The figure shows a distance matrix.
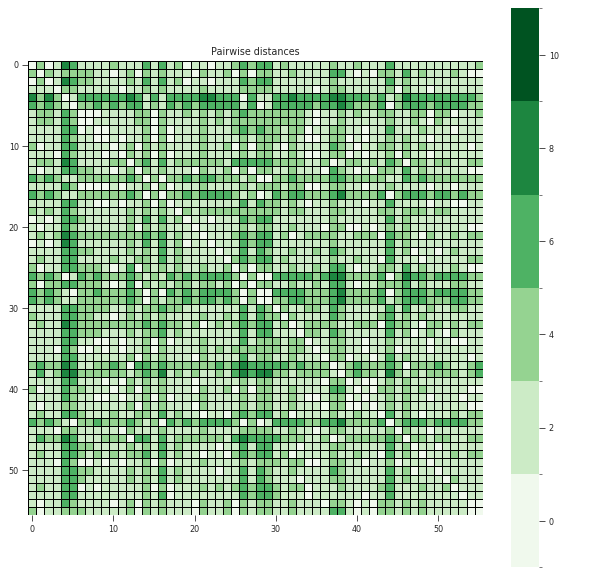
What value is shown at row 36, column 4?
6
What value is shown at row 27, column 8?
4
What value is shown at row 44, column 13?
4
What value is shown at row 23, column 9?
2
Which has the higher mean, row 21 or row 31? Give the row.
21
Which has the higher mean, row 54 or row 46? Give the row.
46
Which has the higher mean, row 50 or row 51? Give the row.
50
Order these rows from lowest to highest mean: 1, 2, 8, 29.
8, 1, 2, 29
